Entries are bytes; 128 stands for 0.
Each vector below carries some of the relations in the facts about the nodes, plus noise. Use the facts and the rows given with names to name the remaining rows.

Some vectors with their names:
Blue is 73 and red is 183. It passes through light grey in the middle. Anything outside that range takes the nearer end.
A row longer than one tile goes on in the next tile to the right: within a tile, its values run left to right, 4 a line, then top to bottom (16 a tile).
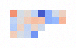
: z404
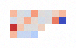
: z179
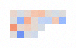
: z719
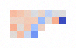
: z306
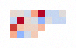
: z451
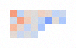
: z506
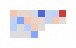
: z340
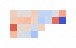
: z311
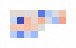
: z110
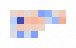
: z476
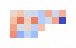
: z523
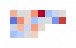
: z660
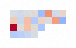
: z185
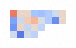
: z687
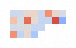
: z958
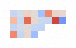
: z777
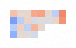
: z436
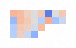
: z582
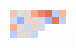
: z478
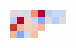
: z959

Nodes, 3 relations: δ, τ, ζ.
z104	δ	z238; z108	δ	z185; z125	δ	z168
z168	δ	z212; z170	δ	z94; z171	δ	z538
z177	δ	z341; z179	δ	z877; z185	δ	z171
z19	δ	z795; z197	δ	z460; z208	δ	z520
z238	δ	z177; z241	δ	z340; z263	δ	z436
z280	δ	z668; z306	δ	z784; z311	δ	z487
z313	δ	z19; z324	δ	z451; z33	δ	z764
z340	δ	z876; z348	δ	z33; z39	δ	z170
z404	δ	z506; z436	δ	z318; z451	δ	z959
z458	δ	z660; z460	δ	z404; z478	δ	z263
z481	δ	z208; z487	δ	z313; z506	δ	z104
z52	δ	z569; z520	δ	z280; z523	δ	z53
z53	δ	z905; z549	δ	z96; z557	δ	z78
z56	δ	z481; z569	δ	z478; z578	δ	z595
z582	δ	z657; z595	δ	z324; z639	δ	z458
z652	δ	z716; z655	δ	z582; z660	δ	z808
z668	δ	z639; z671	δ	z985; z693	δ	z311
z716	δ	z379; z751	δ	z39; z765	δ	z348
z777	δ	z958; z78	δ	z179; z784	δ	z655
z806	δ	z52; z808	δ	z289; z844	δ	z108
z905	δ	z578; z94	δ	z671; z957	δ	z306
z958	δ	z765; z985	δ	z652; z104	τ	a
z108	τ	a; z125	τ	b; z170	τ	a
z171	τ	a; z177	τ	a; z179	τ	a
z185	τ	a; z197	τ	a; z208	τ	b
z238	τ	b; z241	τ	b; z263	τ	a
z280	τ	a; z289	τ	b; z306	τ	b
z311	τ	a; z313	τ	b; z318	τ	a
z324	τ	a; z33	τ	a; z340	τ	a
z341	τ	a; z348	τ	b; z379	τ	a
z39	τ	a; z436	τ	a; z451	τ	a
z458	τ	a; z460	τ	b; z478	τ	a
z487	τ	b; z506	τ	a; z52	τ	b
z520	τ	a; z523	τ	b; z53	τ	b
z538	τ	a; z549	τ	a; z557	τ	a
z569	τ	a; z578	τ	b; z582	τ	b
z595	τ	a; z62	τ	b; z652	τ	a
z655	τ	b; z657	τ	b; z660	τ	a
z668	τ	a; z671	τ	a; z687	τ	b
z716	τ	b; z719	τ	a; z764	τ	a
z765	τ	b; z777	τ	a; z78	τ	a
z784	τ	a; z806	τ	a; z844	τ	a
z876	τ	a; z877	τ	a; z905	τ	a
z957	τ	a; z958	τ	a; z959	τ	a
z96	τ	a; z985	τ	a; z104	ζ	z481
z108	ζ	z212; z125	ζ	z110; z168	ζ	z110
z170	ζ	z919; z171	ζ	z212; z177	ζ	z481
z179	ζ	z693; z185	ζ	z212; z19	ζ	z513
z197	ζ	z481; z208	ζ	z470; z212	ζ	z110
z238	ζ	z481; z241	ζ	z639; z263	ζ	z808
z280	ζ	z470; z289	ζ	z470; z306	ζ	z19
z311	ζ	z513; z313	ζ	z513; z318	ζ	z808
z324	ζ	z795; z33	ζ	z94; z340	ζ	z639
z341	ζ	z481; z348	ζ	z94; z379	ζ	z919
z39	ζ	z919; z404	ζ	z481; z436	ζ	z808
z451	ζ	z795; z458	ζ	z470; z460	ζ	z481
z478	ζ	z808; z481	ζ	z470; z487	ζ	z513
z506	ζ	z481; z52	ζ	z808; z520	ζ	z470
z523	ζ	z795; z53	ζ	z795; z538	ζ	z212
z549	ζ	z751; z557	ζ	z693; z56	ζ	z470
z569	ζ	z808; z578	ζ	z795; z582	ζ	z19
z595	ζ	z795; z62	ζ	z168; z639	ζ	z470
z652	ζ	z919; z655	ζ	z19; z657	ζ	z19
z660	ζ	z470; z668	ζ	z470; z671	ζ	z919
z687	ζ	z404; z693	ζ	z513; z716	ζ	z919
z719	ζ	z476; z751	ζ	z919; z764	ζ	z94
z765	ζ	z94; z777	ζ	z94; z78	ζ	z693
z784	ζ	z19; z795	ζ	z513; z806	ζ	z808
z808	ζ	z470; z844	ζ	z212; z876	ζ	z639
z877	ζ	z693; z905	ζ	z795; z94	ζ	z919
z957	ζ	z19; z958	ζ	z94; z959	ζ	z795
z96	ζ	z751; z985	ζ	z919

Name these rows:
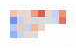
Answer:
z318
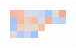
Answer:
z313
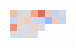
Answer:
z280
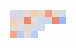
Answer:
z170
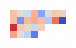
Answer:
z693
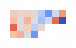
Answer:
z957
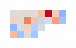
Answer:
z765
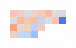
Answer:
z487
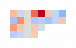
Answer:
z458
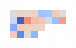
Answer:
z919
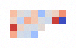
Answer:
z557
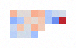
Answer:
z639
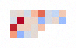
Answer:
z595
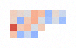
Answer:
z513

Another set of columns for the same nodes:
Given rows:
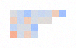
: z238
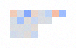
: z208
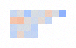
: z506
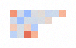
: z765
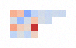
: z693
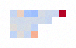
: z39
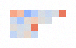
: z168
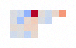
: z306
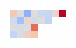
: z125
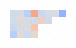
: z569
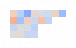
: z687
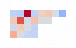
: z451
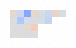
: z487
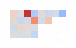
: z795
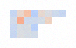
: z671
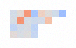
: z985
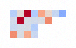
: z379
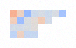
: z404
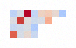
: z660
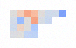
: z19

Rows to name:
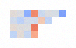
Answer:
z806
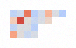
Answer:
z341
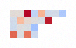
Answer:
z808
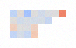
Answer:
z311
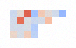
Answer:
z652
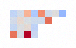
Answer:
z716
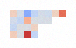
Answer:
z62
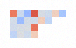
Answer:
z52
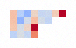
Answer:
z523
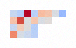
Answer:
z959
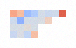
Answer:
z751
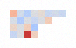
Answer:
z348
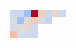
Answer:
z655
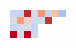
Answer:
z289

